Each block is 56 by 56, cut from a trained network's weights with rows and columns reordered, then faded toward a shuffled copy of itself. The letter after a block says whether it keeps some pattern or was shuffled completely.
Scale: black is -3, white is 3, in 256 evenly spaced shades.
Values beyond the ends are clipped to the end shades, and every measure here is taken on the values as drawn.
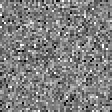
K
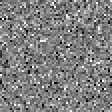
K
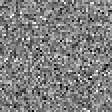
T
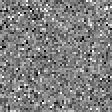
T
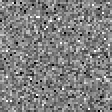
T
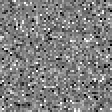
T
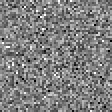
K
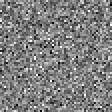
T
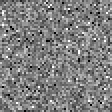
K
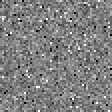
T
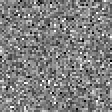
T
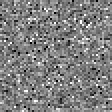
K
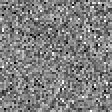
T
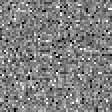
K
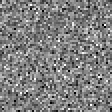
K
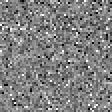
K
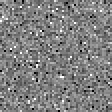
T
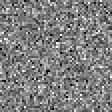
T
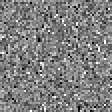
T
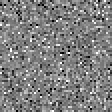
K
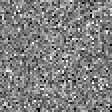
T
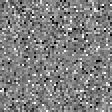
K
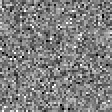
K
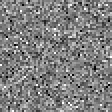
T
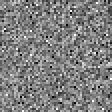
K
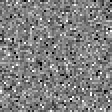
T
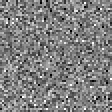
K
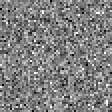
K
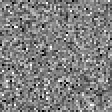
K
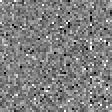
K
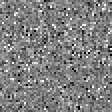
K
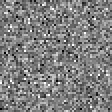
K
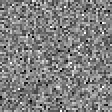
K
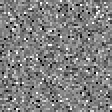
T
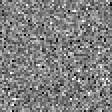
T
